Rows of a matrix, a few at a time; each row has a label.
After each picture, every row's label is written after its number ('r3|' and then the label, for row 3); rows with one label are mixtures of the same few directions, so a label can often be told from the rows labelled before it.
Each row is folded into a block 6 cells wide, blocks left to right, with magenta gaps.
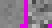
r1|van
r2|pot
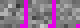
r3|van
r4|pot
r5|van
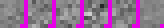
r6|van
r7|pot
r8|pot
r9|van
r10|pot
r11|pot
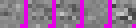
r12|van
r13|van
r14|van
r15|pot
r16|van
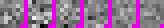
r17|pot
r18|pot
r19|van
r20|pot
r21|pot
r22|van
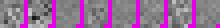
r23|pot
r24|pot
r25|van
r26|pot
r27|pot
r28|pot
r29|pot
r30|pot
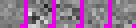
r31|van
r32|pot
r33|van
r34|pot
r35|pot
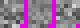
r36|pot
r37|pot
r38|van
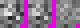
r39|van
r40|van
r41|van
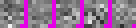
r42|van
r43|pot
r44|van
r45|pot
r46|van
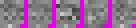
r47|van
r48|van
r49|van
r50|pot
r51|van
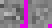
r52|van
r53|pot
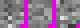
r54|van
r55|van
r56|pot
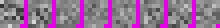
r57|van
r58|pot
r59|pot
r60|van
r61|pot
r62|pot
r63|pot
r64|van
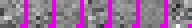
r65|pot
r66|van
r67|van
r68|pot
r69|van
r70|van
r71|van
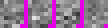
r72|pot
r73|pot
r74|van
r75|van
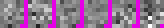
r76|van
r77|van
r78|pot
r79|pot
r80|pot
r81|van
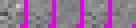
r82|van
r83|van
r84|pot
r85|van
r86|van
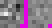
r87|van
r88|pot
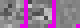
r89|van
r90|van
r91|pot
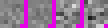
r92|pot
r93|pot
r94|van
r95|pot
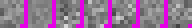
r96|pot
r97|pot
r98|van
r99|pot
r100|pot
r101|pot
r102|van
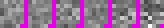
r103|pot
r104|pot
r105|van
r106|pot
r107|van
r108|van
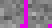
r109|pot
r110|van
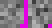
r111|van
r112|pot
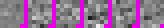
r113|van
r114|pot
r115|van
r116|pot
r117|pot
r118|pot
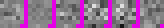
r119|van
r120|van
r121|van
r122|van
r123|van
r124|pot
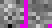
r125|van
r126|van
